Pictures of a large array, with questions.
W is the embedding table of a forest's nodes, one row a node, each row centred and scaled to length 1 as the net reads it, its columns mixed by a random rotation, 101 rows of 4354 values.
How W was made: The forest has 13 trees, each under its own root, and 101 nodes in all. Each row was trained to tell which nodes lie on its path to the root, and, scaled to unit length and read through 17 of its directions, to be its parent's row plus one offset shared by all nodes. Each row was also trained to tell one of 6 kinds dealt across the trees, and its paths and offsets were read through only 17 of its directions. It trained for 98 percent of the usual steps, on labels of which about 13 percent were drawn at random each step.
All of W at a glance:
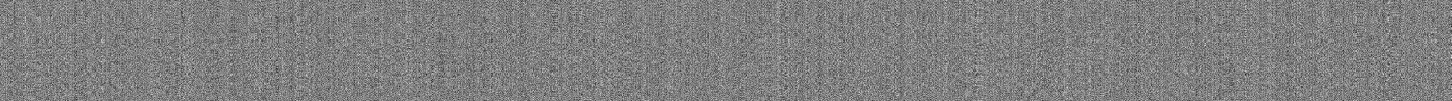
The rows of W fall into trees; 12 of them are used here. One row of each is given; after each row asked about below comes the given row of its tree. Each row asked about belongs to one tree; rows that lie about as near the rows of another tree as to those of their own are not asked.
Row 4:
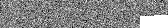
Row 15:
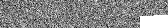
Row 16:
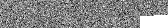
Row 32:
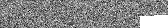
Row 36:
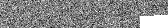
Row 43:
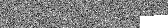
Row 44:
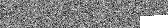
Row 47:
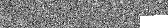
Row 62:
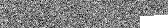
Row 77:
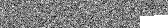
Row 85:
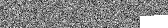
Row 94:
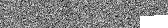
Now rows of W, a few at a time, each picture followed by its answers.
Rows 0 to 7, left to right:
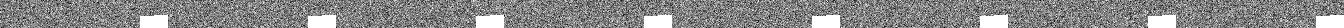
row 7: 43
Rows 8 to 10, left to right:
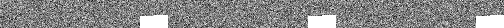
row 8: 85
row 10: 4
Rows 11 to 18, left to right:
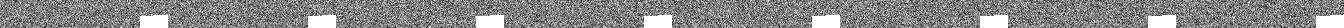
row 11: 85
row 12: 16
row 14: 32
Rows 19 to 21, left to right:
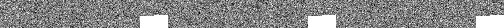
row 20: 16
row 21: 43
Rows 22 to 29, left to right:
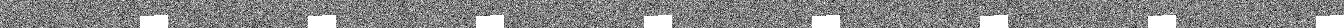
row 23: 4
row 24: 94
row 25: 77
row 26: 4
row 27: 85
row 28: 47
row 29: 85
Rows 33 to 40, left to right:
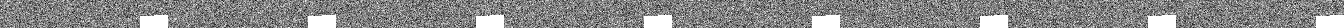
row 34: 36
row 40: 32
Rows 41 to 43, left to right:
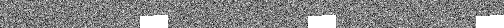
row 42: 16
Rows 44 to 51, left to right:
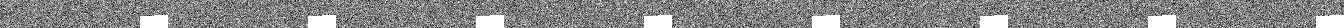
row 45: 4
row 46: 85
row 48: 44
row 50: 16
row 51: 16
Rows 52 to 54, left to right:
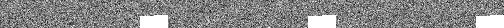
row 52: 32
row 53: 32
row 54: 44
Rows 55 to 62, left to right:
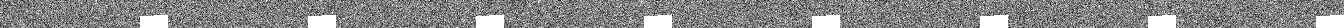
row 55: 15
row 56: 36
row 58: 15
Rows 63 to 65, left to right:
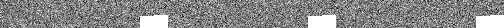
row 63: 15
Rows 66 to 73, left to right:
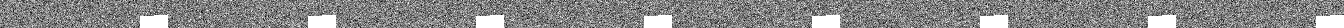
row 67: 15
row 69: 47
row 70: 15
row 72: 85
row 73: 4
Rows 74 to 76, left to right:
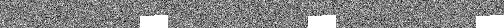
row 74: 4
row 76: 36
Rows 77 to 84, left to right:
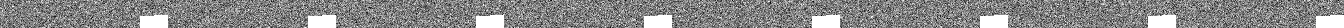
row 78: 32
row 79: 16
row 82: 15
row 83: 47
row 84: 4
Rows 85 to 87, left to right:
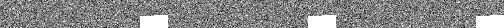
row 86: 16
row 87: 47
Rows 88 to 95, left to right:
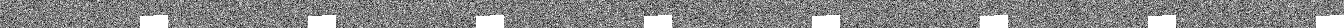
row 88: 85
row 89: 43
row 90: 32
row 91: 15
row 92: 47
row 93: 32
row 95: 62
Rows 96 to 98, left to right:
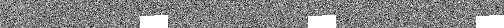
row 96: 85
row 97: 32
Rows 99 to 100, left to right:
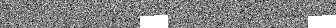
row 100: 16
